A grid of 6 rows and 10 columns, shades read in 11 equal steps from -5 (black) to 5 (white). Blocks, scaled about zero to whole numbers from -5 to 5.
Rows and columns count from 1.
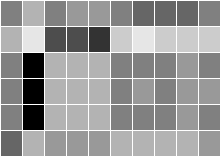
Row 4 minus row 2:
-2 -9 4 4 5 -3 -3 -3 -2 -2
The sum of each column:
1 -7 5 6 5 5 6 4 7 5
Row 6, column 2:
2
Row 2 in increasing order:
-3 -2 -2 2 3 3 3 3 4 4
